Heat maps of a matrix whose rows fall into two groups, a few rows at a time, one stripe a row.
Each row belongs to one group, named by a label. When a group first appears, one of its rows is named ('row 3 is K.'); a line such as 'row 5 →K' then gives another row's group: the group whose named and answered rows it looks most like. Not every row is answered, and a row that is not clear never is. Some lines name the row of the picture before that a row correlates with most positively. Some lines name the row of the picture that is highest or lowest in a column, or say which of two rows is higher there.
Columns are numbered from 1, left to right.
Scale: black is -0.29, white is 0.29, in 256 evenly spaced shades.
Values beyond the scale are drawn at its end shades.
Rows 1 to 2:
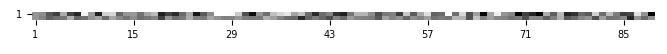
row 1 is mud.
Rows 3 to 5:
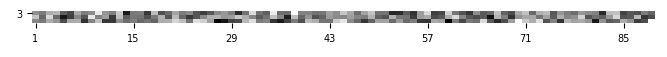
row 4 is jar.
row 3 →jar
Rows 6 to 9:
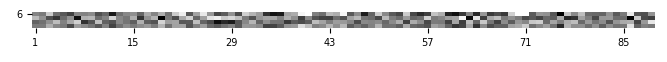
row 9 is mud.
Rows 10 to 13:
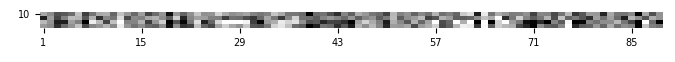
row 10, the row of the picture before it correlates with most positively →7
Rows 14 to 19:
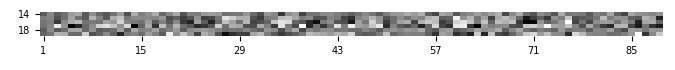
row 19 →mud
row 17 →jar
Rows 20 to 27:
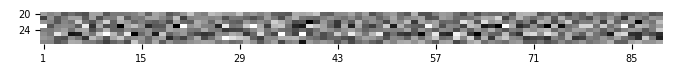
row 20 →mud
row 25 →jar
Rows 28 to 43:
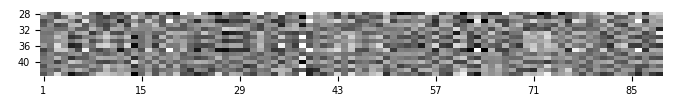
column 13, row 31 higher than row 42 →No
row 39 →jar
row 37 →mud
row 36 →jar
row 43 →jar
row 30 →mud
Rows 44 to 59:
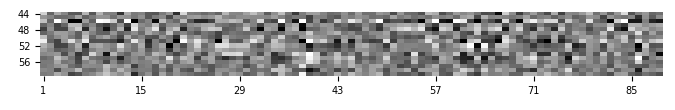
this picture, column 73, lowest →51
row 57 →jar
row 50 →jar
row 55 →mud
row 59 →jar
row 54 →mud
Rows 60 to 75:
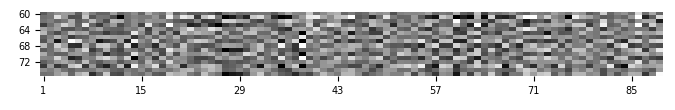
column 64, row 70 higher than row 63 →Yes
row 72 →mud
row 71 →jar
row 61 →mud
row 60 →mud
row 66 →jar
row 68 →jar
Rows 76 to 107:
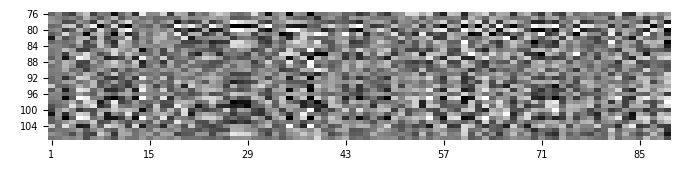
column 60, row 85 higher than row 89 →Yes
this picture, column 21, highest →79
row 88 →jar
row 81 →mud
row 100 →jar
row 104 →jar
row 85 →jar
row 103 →mud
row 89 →jar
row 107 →mud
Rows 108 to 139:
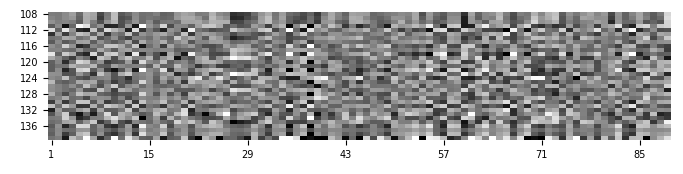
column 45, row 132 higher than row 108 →No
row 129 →mud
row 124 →mud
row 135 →mud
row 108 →mud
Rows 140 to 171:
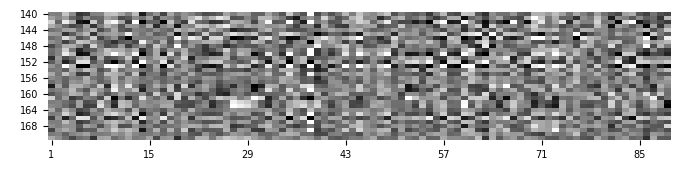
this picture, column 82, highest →152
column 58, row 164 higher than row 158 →No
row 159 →jar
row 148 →mud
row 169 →jar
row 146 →mud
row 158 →jar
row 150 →jar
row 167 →jar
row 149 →jar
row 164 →jar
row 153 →jar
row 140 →jar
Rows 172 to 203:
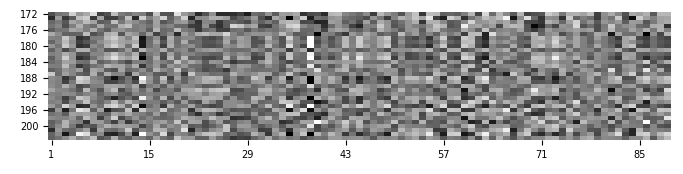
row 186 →mud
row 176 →mud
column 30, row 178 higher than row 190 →No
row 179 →jar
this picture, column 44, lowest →175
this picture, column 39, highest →199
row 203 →mud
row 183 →jar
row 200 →jar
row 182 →jar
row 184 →mud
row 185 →jar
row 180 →jar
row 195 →jar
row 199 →mud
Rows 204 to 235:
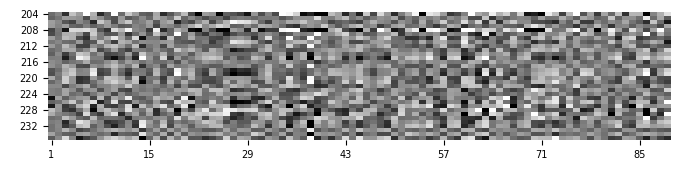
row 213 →mud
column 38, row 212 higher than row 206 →Yes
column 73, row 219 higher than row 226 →No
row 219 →mud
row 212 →jar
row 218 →mud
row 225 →jar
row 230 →mud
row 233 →jar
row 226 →mud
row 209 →mud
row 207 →mud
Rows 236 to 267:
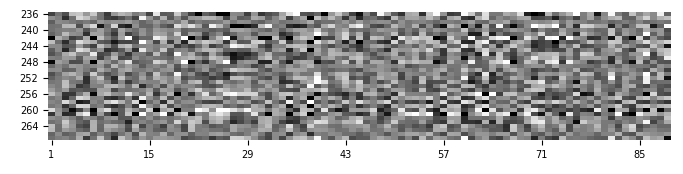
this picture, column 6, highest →261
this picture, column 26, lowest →236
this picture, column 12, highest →242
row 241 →mud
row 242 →jar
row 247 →mud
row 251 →mud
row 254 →jar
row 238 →jar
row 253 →mud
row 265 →jar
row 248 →jar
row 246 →mud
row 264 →jar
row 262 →mud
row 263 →mud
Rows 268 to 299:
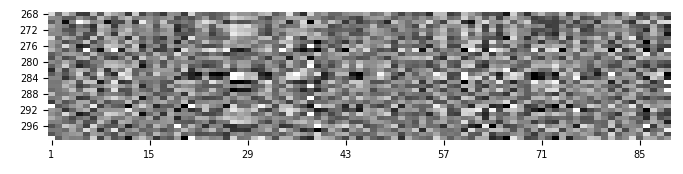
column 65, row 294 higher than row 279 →No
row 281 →jar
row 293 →jar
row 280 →jar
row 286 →jar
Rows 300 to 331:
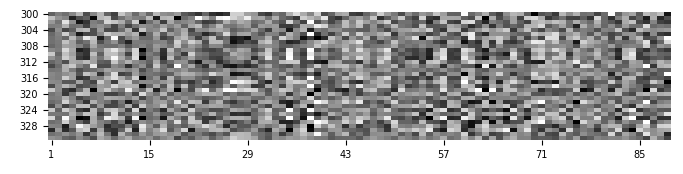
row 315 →mud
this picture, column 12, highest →319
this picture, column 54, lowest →306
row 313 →mud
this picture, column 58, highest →329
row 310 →jar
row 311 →jar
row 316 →jar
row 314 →jar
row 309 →jar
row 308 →mud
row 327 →mud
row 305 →jar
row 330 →mud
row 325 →mud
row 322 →mud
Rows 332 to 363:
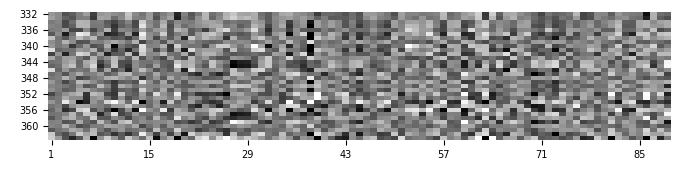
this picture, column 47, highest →363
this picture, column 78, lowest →363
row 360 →jar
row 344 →mud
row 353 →mud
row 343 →jar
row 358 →mud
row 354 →jar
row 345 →mud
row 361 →mud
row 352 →mud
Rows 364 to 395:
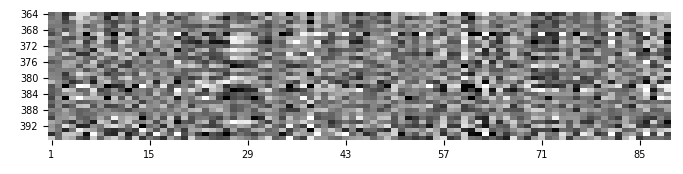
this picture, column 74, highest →369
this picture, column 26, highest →381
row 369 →mud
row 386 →jar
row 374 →jar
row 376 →mud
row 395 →jar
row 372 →mud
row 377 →mud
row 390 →jar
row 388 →mud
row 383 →mud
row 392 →jar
